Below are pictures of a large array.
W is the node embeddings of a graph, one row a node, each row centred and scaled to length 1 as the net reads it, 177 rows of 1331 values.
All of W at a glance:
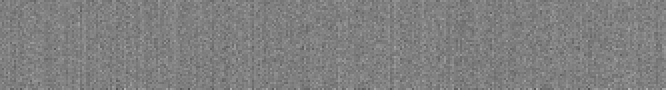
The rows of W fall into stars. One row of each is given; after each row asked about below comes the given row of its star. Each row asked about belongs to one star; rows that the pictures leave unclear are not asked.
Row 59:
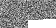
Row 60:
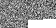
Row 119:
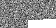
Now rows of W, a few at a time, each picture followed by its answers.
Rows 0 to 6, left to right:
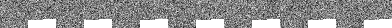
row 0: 59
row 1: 119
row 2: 59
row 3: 119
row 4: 60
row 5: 59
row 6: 59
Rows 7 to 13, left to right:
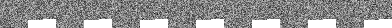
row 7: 60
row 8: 59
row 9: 59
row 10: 119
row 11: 60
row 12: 60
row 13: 60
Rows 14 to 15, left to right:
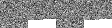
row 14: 119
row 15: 119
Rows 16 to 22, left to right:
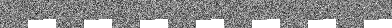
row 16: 119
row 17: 60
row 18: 119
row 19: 60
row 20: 59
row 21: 59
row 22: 60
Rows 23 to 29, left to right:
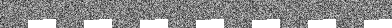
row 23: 60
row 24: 59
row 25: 60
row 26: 59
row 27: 59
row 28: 59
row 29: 60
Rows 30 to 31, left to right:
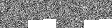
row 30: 119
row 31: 60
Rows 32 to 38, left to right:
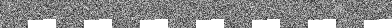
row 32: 60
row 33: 60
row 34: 60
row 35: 119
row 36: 60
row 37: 60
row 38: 59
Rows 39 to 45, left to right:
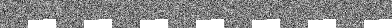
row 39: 119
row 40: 59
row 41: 60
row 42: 60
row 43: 59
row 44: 60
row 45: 119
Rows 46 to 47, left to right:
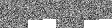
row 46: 60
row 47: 119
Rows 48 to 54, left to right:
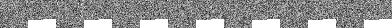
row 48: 119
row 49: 60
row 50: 119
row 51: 119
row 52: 119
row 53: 59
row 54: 119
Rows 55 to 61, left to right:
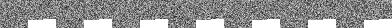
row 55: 60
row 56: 59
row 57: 60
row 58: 59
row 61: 59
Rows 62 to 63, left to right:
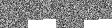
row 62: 119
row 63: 60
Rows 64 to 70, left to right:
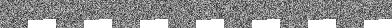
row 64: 60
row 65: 119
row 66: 119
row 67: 60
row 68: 59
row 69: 119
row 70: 60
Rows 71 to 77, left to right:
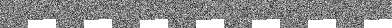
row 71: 60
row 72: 59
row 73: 60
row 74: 119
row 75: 60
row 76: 119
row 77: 119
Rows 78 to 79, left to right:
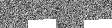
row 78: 119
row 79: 60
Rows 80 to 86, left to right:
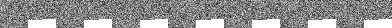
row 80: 59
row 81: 60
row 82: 59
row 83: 60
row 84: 59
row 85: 60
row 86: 60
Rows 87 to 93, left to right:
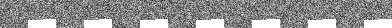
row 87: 119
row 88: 59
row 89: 60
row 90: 59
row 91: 59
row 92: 59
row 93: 59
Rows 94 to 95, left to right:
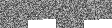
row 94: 60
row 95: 119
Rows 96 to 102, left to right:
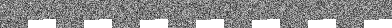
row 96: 119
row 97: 119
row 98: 59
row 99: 119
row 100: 59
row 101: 59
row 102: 60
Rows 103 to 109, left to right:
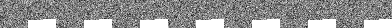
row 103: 59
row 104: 60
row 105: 60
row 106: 59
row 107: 59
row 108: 60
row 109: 60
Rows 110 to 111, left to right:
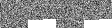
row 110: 60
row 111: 119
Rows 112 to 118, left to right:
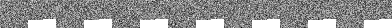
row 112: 59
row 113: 59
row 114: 119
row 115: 60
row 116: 119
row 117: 119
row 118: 119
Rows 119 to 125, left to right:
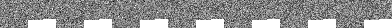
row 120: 119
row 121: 60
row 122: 59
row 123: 119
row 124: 59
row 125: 119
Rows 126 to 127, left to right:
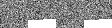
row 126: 119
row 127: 60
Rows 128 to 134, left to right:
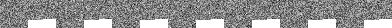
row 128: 59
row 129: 60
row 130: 59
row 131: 60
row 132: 60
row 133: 59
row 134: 119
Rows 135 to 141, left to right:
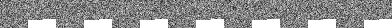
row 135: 60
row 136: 119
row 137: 60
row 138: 60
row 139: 59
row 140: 59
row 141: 119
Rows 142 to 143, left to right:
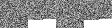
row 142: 119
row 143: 59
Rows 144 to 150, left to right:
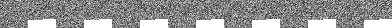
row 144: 60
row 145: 60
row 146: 119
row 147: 60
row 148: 59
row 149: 60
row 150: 60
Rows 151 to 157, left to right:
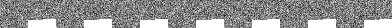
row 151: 59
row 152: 59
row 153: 60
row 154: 60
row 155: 119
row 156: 59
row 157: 119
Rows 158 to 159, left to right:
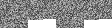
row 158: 119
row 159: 60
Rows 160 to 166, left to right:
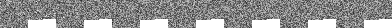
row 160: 59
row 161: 119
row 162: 119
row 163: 119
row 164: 59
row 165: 60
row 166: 60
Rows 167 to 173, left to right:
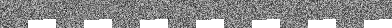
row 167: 60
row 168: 119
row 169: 59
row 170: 119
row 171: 59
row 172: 60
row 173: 119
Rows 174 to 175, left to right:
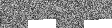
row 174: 119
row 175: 59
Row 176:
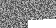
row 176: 59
